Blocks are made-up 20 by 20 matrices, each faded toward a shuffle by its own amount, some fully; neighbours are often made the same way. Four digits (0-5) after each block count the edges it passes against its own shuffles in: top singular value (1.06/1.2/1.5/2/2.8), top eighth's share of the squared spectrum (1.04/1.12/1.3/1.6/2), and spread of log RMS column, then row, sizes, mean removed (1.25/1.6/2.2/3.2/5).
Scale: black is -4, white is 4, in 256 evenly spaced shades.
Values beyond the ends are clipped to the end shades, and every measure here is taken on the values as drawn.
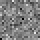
0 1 0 0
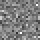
0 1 0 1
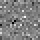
2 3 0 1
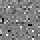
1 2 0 1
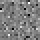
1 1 0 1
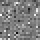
2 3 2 0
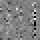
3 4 2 0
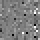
2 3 1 0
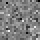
1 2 0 0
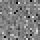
0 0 0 0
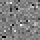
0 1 0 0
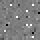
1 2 0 0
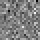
2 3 1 0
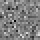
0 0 0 0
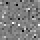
1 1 0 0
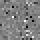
1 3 0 0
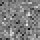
0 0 0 0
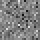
0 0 0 0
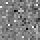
0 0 0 0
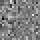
0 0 2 0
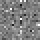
2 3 1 0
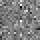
2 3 1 0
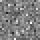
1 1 0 1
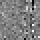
2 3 2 0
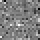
1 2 0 0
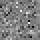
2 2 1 0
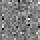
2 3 2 0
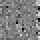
2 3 2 0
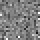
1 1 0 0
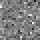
0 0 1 0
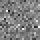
1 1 0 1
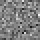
0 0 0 0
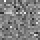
1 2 0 1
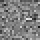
1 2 0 2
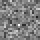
1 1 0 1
